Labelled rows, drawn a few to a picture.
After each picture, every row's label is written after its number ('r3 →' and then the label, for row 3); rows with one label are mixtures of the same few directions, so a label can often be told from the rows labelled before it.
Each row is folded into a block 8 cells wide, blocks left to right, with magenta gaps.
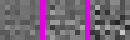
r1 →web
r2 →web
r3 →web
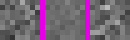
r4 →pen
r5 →pen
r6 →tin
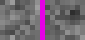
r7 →tin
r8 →web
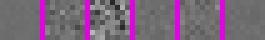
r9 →pen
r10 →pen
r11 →pen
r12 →pen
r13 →tin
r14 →web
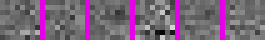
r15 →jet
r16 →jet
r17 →web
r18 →jet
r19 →web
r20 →web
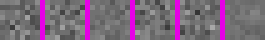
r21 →jet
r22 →pen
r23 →pen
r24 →pen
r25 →pen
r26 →web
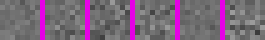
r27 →pen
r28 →jet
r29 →pen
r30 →pen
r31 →pen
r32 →web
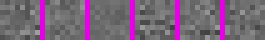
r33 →jet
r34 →tin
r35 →web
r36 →web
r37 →jet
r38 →pen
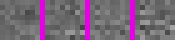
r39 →web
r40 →jet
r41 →web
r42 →web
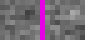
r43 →web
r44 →web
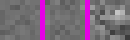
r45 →tin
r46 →tin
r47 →web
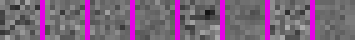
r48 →tin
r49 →pen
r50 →pen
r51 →pen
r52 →web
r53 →web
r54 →pen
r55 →jet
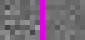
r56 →web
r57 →jet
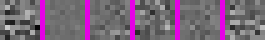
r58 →web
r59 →pen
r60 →jet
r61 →pen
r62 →jet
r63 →web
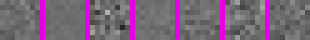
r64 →pen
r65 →tin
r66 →pen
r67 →web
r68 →web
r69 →tin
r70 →pen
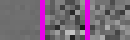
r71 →jet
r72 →jet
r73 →pen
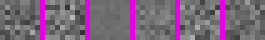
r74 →web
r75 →jet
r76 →jet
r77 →web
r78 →pen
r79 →pen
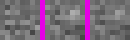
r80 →web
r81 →web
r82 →web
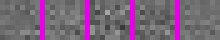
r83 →jet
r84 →web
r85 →pen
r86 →web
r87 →web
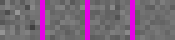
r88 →pen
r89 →tin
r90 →jet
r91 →tin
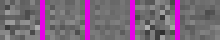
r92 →web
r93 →web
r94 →web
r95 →jet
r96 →web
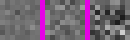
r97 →pen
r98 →tin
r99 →web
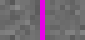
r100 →tin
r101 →jet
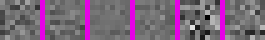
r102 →tin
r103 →web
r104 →jet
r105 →jet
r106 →jet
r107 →jet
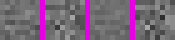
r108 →web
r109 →jet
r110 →web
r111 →jet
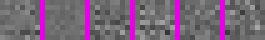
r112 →jet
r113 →jet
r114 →web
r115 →web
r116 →pen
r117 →pen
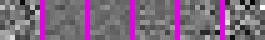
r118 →pen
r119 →tin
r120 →tin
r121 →web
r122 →jet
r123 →tin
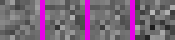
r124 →tin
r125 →jet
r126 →jet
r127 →pen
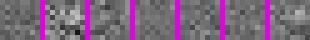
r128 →web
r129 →web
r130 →tin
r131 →tin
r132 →jet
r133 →pen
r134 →web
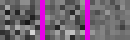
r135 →web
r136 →jet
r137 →pen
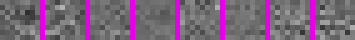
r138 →web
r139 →tin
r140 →jet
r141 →web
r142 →tin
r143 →jet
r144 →web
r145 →web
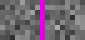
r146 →pen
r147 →jet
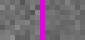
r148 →pen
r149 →pen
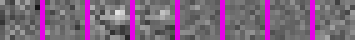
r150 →tin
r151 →pen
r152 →web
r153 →web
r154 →tin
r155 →jet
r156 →pen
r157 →pen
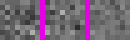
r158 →web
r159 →pen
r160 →pen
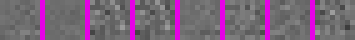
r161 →jet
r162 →web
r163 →pen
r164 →pen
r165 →jet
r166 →jet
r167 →tin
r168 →pen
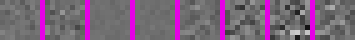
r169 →pen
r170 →pen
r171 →pen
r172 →pen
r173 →tin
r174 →tin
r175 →jet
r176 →tin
